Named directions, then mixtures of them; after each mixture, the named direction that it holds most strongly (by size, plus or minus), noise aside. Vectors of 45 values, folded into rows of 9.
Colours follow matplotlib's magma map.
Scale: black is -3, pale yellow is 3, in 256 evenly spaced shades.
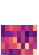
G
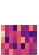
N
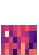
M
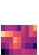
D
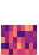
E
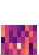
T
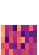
N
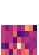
E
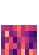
M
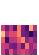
N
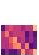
G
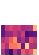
G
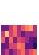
E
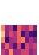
N
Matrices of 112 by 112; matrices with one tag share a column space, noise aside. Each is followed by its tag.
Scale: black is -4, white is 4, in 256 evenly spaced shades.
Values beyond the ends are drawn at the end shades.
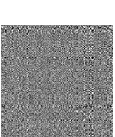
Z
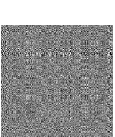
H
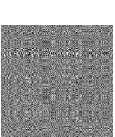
H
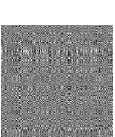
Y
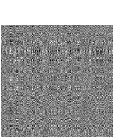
Y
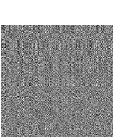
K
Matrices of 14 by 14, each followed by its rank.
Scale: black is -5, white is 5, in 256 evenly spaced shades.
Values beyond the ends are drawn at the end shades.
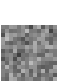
full rank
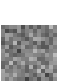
full rank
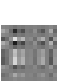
one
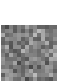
full rank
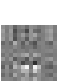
two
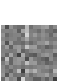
three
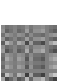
one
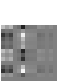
one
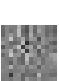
three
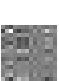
two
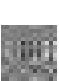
two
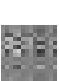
two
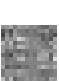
three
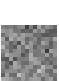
full rank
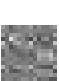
three
